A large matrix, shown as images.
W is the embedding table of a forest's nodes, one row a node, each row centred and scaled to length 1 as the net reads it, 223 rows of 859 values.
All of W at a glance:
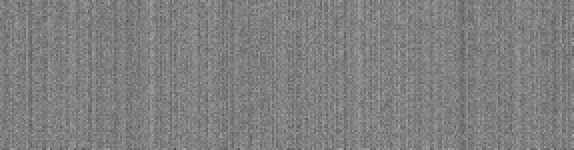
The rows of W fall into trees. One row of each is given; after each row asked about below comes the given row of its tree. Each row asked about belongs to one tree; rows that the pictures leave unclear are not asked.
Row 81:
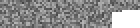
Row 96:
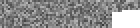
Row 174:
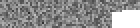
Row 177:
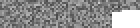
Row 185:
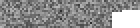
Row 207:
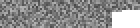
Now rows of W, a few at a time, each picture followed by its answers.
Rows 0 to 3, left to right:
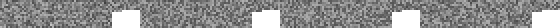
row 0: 185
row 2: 81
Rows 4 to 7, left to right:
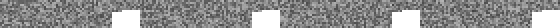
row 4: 81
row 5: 96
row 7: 96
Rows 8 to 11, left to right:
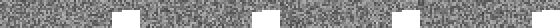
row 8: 81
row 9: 174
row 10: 96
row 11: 96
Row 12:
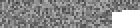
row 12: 81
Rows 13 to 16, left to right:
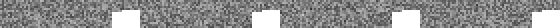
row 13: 96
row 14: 185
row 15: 81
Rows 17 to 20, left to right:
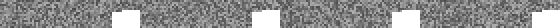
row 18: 207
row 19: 96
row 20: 81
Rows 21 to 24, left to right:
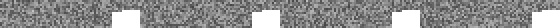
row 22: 185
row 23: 81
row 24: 96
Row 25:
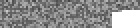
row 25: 96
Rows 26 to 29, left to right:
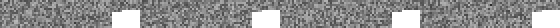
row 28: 81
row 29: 96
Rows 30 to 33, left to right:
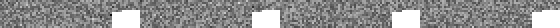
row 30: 96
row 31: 177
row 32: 185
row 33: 185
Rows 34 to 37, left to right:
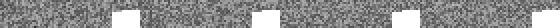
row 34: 96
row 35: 96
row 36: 185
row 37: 207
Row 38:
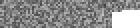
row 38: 177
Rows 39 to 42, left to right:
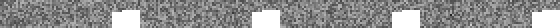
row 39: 96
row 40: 174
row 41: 185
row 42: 177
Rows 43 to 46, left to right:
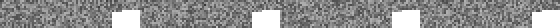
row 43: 177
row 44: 185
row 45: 96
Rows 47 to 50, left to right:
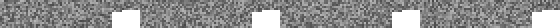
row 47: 185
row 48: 81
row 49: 185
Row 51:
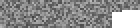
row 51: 185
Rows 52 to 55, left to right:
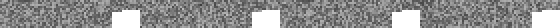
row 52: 81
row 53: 207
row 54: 81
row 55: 96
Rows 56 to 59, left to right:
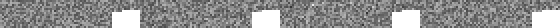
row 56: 81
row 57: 96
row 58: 81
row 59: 207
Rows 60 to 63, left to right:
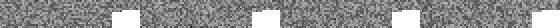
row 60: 185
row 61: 207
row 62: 96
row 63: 96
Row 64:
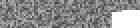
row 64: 174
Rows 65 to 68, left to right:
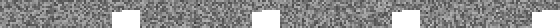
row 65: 185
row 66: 174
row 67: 81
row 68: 81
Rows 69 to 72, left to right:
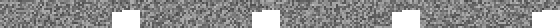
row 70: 177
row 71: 81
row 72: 185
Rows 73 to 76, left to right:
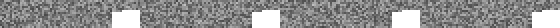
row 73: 96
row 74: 185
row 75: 81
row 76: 185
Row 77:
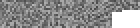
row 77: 81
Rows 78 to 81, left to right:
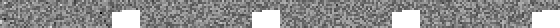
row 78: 174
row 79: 185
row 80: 81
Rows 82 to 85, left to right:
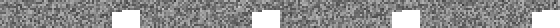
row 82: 81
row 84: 96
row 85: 81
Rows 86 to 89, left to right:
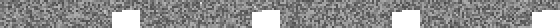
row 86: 185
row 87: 96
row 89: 81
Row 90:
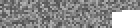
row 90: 96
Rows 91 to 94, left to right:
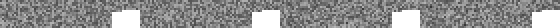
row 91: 174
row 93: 96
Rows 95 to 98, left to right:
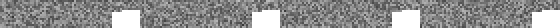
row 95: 185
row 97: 207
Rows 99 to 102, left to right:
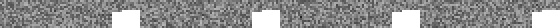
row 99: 96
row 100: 185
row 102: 177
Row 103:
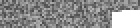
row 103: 96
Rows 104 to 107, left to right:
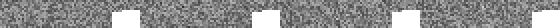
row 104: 185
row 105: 185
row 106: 96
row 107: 96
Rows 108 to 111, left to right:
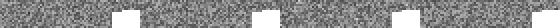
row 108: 81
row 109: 207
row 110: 207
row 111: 185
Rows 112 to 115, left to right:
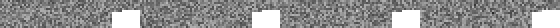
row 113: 96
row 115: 174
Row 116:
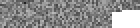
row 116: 81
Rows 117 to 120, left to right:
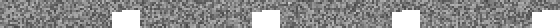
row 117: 185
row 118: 96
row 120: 81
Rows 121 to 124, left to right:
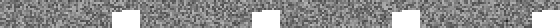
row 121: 185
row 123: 96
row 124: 185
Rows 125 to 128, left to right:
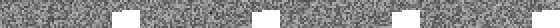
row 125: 185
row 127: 81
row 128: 177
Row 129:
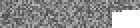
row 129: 207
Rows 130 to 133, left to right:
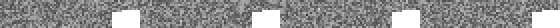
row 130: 96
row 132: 174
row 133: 81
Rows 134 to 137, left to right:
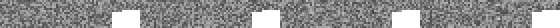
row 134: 81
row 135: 81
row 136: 174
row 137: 96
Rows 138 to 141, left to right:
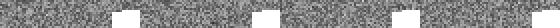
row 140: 207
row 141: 177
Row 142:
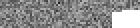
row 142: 185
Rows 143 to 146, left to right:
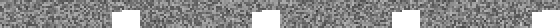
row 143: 185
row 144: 96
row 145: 81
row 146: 81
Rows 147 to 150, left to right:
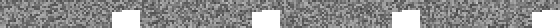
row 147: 185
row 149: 96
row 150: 185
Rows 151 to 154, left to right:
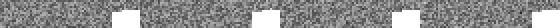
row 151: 185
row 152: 96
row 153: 177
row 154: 174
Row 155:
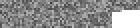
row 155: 81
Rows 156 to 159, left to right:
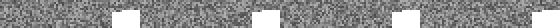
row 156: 185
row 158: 177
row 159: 81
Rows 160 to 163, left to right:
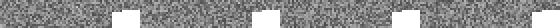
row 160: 185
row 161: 207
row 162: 81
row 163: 81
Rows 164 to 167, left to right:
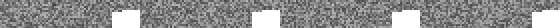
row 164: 185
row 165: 207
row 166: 81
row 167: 185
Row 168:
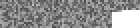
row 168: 174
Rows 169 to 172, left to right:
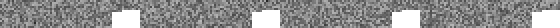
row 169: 81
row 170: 185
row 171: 81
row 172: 96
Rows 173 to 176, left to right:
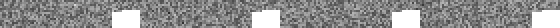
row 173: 96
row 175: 185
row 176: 96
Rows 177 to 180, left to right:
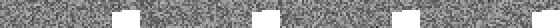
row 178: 96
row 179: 207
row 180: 185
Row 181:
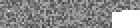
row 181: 185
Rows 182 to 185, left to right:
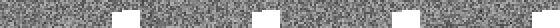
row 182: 81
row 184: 174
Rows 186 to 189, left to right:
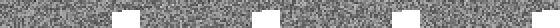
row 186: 81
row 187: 185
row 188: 96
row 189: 81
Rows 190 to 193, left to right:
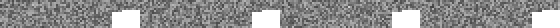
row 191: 81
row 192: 96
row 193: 81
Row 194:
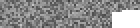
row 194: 185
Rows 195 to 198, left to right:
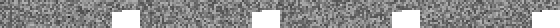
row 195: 96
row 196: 96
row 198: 185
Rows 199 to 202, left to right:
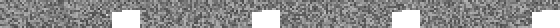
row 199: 185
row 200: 174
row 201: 207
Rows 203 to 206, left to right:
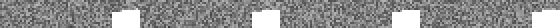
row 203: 177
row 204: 177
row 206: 177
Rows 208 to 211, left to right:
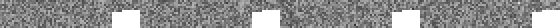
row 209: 81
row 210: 96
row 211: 177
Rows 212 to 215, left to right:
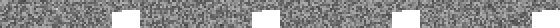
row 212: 174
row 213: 96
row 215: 81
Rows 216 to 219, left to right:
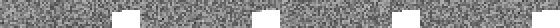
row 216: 185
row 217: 174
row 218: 81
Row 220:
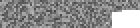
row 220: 174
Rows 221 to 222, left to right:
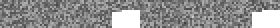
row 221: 96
